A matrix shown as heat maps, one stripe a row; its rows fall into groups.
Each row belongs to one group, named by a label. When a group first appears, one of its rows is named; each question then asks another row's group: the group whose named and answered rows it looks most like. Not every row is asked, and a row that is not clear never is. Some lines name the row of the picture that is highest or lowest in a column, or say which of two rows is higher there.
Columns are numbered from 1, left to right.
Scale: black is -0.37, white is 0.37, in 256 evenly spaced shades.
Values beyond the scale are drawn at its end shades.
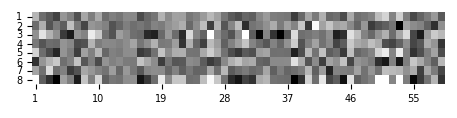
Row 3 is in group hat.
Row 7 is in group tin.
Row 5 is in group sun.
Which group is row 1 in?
sun
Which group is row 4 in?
hat
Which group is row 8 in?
sun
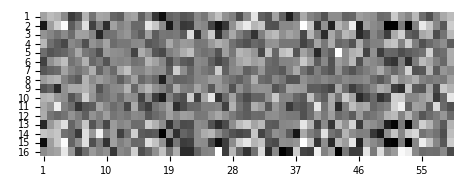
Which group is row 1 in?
hat
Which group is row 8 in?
hat
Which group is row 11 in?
tin
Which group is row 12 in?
sun
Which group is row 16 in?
tin
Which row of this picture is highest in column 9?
14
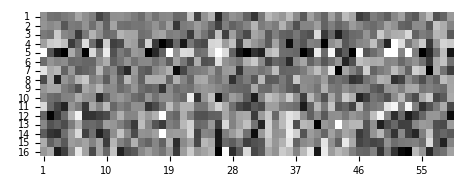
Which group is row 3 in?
tin
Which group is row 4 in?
hat
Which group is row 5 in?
sun
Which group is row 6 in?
hat
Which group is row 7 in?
tin
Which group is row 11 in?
sun
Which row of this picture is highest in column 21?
5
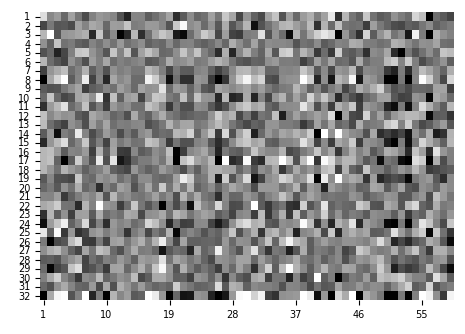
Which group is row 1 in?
tin
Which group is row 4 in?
tin
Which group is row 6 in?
sun
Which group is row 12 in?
tin
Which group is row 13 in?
sun
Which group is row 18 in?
tin
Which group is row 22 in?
hat
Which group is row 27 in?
hat
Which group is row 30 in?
tin
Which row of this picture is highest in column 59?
32
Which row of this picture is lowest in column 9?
20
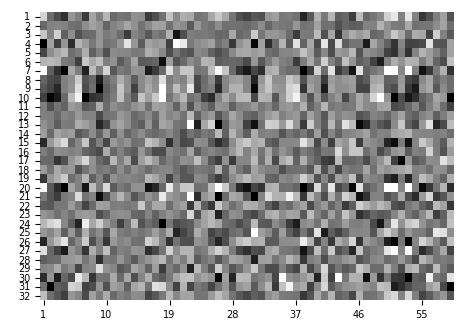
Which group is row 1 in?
sun
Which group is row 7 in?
sun
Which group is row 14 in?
tin
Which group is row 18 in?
tin
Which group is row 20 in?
sun
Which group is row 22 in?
hat
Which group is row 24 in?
hat
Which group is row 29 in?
hat
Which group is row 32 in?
sun
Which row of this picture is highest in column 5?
31
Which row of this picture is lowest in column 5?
4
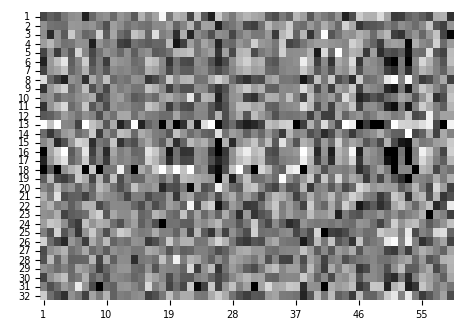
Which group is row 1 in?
hat
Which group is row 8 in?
sun
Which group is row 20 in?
hat
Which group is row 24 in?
hat
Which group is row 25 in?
tin
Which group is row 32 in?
sun
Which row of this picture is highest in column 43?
5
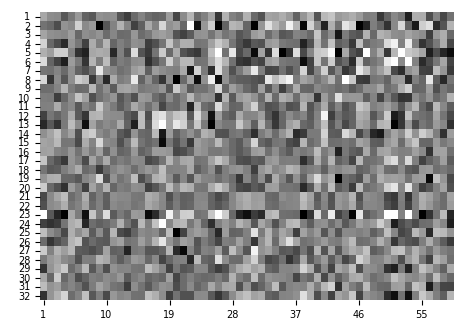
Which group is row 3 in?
tin
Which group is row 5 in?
tin
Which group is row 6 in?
sun
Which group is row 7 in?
hat
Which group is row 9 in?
tin
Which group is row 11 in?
hat
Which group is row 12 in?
hat
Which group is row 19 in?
tin
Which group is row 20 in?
sun
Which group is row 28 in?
hat
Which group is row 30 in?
tin
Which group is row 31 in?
tin
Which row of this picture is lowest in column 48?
14
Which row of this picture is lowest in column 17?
23
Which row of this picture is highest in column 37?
5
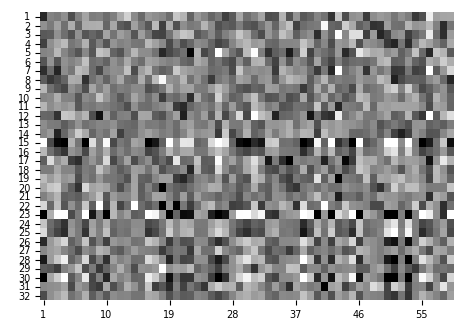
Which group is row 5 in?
hat
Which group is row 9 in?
sun
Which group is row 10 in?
hat
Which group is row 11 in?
tin
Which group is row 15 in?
sun
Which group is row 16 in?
sun
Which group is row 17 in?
hat
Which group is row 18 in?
hat
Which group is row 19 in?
tin
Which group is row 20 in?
hat
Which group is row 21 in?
tin
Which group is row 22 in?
hat
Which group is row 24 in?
sun
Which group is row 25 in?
sun
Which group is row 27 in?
hat
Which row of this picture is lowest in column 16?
15
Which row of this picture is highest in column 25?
15
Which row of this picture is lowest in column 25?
23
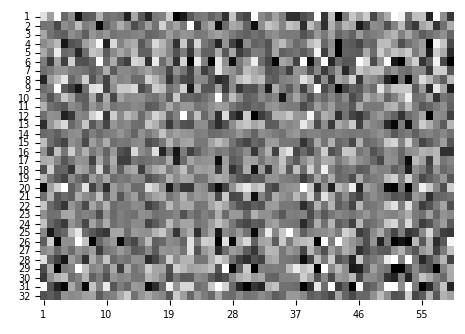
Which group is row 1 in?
tin
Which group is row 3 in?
sun
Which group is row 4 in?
tin
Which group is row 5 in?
tin
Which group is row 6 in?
hat
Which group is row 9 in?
tin
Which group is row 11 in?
sun
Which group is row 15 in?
sun
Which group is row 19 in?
sun
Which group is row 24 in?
sun
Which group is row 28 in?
sun
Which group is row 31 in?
sun
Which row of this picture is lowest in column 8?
26
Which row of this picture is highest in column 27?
29
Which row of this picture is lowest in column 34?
6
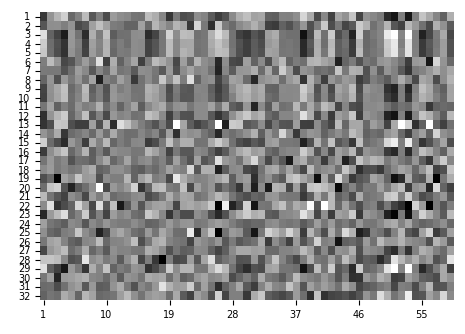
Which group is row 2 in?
hat
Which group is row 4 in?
sun
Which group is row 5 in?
sun
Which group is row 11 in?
tin
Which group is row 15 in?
sun
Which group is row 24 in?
sun
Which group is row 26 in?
tin
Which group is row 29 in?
sun
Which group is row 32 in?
tin
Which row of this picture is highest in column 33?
25
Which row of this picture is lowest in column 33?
20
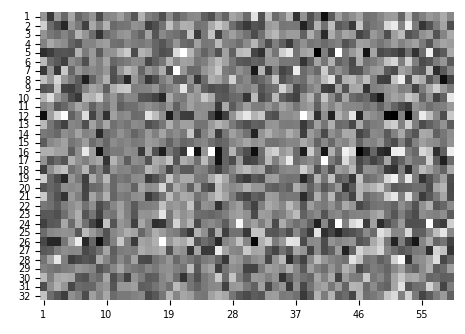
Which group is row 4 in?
hat
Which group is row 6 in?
sun
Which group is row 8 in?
tin
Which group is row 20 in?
hat
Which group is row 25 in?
tin
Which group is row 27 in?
hat
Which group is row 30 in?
tin
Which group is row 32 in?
sun
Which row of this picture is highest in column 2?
10
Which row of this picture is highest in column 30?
12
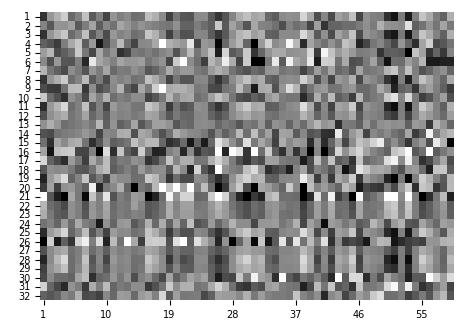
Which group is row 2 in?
tin
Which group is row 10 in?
sun
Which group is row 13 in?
tin
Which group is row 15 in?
hat
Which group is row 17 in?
sun
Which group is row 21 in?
sun
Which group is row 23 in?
sun
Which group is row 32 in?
hat
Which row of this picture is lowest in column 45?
21
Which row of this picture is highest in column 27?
6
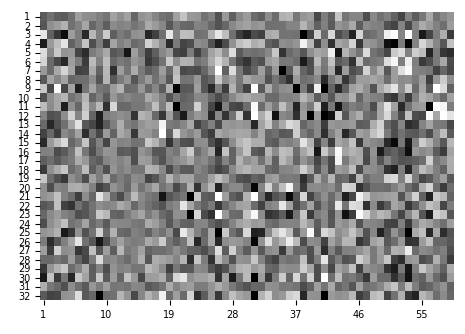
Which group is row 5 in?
tin
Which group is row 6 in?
sun
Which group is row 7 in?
tin
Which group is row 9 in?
tin
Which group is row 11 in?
tin
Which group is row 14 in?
hat
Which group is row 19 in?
sun
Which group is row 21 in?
hat
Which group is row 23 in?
hat
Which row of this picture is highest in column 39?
25
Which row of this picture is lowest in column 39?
12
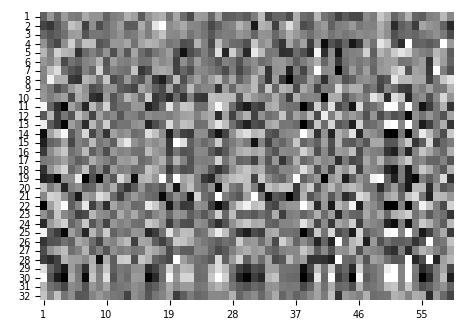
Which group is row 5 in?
tin
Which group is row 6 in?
tin
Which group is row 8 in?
hat
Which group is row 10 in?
hat
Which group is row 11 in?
sun
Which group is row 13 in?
sun
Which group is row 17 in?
tin
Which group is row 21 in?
hat
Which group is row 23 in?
tin
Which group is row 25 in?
sun
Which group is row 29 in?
sun
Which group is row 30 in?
sun
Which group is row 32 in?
tin
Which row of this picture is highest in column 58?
4
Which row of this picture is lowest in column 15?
7
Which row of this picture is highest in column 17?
2
